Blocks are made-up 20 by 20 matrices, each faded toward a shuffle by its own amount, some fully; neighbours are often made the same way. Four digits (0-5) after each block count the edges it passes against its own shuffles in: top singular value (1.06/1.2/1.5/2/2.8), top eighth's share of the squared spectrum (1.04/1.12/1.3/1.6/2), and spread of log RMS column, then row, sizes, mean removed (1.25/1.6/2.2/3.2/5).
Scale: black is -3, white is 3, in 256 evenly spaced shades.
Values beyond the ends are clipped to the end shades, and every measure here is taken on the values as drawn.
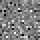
1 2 0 1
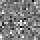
2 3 1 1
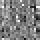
3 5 2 1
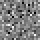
1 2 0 1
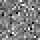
1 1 0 0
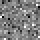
0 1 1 0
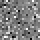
0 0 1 0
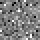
0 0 0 0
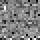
2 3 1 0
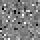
1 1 0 0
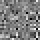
3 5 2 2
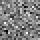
0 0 0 0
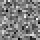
1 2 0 0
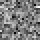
0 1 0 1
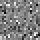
2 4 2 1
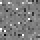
0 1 0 0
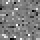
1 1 0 0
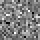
1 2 0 0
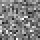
1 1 1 0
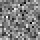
0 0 0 0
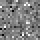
0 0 0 0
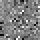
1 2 1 1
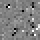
2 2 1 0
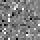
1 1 0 0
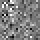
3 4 2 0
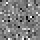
1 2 0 0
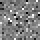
1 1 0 0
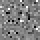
0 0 0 0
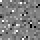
1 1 0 0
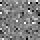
1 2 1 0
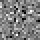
2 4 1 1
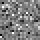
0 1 0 0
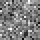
0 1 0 0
